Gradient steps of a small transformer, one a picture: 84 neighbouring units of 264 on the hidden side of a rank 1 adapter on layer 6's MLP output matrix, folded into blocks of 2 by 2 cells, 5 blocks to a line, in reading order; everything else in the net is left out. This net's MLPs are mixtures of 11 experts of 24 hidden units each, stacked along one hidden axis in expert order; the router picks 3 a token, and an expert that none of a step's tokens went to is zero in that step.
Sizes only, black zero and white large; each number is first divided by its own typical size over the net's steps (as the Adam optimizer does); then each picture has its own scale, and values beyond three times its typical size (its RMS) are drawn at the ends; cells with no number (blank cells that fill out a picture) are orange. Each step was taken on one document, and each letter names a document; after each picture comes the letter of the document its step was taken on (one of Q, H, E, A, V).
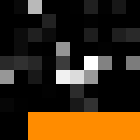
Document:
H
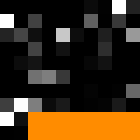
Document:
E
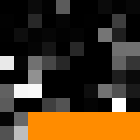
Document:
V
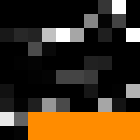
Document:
E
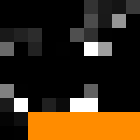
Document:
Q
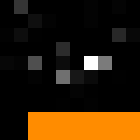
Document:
H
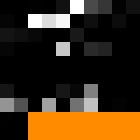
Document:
Q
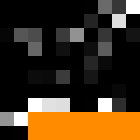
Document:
E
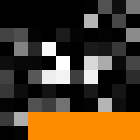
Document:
E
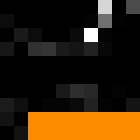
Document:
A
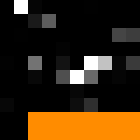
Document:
H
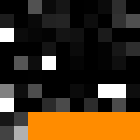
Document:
V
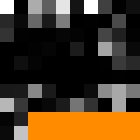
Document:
V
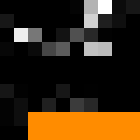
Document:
Q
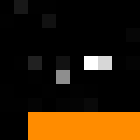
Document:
H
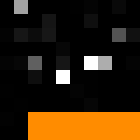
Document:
H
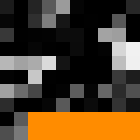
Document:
V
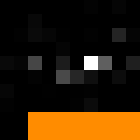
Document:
H
